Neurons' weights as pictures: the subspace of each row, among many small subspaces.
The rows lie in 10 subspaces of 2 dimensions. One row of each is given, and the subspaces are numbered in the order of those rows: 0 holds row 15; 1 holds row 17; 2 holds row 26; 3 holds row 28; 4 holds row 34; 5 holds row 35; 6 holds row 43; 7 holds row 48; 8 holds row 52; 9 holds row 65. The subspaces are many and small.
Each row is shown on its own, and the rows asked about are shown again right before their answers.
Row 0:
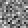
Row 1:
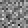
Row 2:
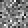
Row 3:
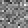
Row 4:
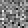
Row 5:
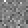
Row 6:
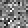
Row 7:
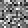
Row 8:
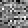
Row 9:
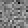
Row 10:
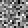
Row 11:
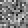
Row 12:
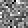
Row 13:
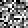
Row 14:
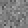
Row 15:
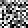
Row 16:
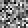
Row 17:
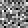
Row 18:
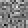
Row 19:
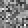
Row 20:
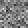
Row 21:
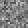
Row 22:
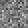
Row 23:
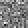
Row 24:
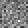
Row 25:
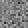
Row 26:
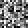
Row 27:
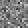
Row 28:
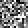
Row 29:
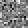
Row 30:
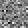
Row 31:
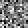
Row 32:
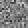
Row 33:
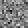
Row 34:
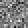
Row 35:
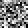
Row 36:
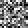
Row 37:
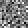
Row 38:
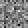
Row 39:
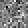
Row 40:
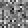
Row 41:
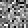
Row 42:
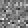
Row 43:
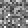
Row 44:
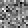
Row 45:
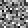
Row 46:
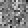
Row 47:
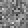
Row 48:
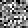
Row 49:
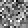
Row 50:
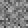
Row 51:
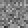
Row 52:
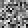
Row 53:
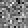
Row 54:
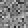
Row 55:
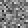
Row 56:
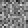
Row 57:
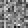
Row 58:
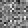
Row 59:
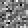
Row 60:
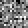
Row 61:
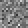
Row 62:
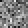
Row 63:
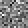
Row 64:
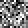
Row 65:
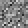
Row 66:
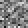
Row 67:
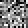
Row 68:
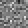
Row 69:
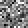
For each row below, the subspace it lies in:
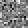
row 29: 7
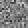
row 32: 8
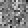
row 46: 5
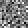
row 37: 5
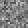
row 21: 8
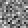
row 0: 5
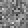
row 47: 5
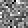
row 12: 3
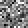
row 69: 4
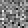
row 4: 1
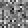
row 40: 2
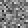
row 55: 1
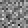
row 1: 9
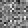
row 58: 7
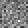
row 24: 0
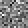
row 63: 4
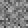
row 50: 6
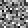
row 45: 1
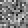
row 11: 5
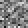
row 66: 6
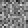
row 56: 6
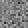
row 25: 1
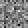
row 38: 2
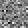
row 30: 5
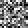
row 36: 6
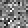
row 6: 8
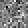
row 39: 9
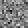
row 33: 1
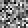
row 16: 8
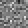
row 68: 7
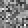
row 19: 8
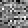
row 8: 7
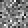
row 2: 9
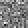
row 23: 6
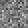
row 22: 9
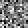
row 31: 2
